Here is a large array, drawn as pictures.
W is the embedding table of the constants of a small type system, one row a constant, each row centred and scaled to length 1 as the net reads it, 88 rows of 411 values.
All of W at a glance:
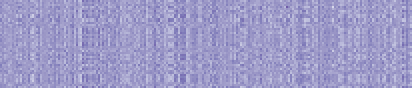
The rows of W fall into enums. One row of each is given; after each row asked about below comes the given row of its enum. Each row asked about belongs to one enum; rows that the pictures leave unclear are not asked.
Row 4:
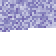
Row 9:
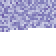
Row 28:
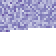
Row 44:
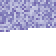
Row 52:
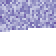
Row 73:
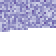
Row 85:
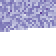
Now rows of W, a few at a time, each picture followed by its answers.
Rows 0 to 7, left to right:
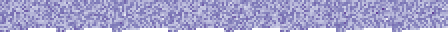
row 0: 44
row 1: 9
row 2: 85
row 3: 44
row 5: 44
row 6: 85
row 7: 85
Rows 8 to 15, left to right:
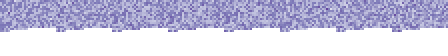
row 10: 44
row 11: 44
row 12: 44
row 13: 85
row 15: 28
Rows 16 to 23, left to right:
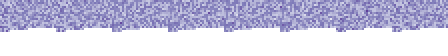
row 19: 85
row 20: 85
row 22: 4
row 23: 9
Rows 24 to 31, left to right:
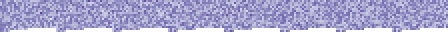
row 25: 73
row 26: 73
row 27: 9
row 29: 44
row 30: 44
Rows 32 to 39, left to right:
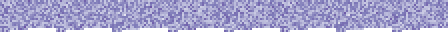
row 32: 9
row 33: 9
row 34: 85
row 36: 44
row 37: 9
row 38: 85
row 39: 44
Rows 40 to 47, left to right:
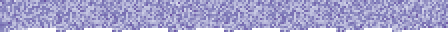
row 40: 85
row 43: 28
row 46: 9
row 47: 52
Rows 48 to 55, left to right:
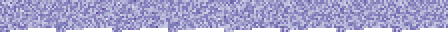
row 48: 28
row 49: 85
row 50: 4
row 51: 85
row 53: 9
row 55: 9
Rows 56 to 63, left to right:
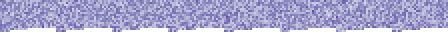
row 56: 85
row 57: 28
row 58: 9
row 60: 44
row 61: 73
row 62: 52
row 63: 44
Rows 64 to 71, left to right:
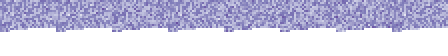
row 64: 85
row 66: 44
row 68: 9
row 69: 44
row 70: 52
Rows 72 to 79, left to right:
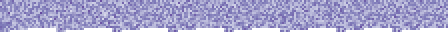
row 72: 85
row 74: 9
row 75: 28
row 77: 44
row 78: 9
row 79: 9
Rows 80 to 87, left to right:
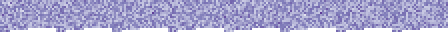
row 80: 28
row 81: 9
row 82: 85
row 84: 52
